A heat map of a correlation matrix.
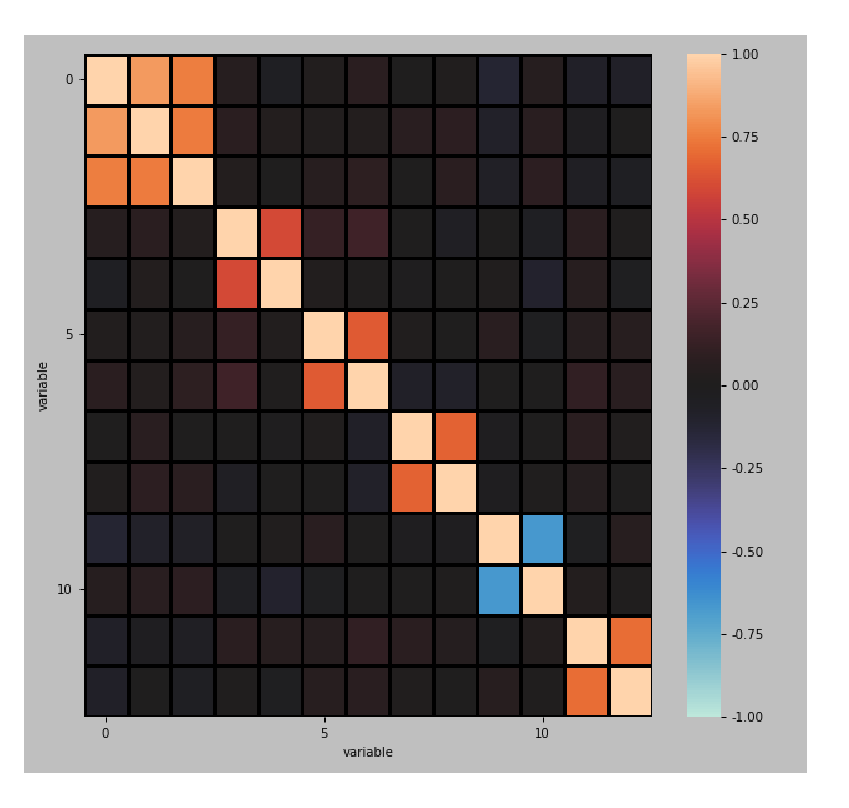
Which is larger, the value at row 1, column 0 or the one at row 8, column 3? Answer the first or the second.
the first
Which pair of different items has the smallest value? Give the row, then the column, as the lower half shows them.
10, 9
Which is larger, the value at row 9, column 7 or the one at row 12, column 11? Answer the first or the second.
the second
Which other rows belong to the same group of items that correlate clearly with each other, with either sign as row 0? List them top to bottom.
1, 2
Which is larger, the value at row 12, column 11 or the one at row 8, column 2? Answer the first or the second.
the first
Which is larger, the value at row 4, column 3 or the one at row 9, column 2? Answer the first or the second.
the first
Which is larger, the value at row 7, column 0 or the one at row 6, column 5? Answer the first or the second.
the second
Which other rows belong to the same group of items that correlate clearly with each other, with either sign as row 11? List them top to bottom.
12
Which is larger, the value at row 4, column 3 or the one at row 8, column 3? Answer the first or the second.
the first
